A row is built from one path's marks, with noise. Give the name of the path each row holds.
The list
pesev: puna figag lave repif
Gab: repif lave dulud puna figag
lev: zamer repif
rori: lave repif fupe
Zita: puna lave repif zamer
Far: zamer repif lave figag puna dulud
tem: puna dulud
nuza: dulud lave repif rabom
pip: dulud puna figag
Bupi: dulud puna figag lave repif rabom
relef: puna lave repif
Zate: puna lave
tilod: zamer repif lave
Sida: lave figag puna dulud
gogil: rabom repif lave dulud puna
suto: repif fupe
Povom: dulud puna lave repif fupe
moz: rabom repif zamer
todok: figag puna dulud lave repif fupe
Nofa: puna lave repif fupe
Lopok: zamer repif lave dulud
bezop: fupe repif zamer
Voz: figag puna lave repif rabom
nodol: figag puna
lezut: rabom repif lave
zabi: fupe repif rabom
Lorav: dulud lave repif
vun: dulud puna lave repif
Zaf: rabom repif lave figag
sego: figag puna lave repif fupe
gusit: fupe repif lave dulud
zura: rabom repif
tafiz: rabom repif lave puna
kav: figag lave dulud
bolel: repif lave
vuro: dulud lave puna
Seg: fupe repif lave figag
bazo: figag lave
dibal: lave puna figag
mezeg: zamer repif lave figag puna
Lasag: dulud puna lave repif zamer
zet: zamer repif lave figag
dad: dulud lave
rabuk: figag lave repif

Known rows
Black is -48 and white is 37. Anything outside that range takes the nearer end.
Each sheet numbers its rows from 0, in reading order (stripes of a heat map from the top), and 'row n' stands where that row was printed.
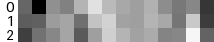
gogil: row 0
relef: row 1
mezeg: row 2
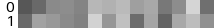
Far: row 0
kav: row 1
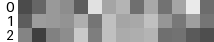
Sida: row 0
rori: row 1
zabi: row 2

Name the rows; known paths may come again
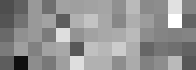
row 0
todok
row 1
pesev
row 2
gusit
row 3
bezop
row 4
Bupi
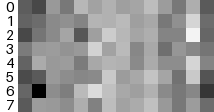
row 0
Povom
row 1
Far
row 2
mezeg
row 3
dad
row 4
rabuk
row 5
Nofa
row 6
gogil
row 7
rori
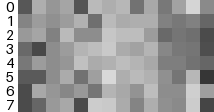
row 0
bazo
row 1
suto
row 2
lev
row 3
lezut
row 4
Lopok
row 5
Zita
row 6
Seg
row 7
Zate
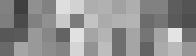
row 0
nuza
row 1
zabi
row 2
Sida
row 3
kav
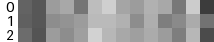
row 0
relef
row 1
Zaf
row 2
vun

